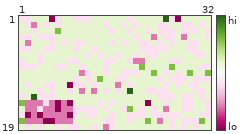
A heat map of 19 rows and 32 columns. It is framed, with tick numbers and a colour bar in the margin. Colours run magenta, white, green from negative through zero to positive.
The bottom left is the roughest part. The ninth with the lowest average is the bottom left. An odd patch, lower than its surroundings, sits in the bottom left. There are no regular stripes. Overall the values sit about 50% of the way up the scale.
